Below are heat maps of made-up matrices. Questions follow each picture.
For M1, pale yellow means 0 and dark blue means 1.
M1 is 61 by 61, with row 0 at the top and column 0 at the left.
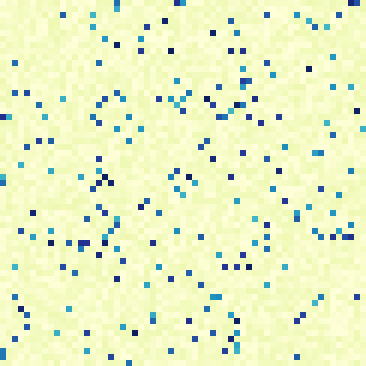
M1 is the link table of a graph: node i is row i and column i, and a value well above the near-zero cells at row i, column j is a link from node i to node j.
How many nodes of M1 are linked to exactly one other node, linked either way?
10
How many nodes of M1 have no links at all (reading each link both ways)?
1
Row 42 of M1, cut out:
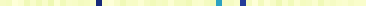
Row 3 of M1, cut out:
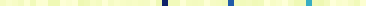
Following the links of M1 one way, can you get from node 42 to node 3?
yes
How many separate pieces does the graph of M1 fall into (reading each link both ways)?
2
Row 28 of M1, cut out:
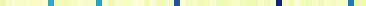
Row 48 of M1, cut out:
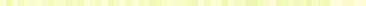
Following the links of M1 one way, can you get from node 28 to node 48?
no
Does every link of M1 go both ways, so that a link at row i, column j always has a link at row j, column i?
yes
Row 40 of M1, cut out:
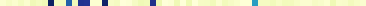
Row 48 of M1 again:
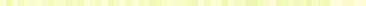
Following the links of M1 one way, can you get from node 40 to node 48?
no
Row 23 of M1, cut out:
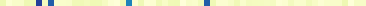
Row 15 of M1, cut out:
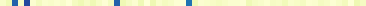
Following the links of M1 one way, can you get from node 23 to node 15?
yes
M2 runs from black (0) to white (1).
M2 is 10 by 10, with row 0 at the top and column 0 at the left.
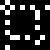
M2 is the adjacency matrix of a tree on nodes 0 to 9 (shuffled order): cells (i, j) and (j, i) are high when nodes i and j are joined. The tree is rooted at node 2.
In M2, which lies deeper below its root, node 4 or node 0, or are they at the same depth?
the same depth
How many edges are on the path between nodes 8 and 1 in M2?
3
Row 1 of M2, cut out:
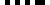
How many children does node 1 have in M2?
4
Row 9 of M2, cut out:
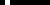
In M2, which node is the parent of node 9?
1
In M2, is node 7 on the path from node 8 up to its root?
yes
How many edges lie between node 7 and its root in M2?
1
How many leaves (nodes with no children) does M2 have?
7
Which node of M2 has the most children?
1
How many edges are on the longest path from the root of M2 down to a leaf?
2
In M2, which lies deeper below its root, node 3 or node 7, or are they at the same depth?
node 3
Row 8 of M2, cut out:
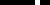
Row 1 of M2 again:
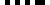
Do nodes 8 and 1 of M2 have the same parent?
no
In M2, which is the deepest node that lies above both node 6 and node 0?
1
